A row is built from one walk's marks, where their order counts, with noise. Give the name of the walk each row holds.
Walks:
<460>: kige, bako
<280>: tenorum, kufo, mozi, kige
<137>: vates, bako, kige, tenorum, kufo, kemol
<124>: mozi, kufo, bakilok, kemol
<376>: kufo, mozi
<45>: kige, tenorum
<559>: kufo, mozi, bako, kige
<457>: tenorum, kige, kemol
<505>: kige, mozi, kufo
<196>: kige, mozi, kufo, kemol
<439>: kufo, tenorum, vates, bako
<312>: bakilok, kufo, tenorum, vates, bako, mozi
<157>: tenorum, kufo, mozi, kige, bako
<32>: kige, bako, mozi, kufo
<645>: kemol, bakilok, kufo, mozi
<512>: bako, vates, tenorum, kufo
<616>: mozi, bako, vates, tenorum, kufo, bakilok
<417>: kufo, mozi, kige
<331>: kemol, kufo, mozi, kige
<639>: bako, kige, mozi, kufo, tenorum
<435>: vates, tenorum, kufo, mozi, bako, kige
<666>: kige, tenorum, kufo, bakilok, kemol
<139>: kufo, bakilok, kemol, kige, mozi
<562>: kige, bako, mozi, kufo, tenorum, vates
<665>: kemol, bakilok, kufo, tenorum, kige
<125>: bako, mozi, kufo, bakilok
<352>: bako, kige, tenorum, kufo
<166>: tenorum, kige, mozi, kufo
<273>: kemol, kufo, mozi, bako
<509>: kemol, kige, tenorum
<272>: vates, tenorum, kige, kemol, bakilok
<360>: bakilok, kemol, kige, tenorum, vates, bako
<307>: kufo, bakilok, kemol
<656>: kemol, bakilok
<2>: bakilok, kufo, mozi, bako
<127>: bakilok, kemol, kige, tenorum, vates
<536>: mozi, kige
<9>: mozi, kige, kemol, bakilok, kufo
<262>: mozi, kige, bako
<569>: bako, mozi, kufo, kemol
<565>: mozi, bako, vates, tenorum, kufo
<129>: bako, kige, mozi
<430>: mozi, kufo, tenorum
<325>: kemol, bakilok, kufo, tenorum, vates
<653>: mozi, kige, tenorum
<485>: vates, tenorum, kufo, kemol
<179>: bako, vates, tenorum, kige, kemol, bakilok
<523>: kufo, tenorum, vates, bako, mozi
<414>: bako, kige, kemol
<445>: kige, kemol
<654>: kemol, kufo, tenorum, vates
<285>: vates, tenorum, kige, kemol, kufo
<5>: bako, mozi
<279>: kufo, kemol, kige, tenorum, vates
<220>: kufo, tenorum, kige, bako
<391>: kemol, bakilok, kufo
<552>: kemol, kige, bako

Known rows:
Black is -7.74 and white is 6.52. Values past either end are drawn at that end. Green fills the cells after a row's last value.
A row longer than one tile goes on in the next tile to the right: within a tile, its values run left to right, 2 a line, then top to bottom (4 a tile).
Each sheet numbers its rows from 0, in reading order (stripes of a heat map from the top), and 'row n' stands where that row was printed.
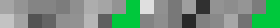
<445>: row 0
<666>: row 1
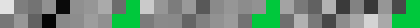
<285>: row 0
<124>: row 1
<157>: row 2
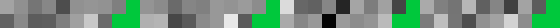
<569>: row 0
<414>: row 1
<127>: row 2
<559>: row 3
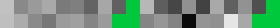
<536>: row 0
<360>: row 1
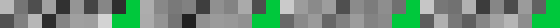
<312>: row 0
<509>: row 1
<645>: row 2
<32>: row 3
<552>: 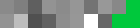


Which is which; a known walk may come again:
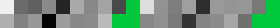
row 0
<127>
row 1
<666>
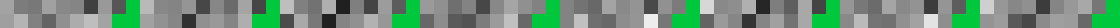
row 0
<129>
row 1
<45>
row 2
<352>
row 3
<569>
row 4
<460>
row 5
<166>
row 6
<262>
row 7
<196>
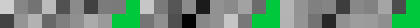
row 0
<125>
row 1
<137>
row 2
<509>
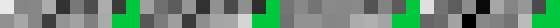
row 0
<280>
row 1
<523>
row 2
<5>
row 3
<325>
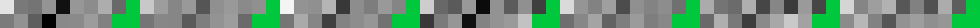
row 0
<285>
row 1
<124>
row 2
<9>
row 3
<565>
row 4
<645>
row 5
<157>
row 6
<417>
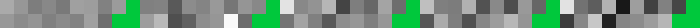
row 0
<656>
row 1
<552>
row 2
<505>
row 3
<32>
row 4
<616>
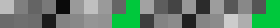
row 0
<485>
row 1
<439>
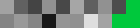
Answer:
<360>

